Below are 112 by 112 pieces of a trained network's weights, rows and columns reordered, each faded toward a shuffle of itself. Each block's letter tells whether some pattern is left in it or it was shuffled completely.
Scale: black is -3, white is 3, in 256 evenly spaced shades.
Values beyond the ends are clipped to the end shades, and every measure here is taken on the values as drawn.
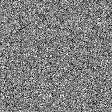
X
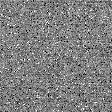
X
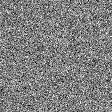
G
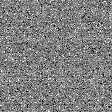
X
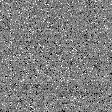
X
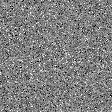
G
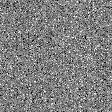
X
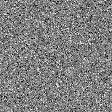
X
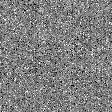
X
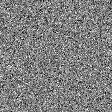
X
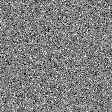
G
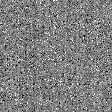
X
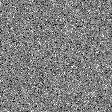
G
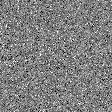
G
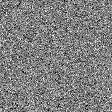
G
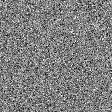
G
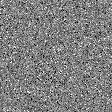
G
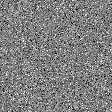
G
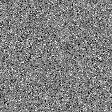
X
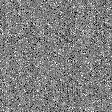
X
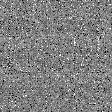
X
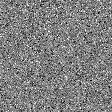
G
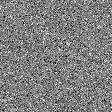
G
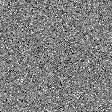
G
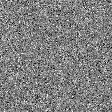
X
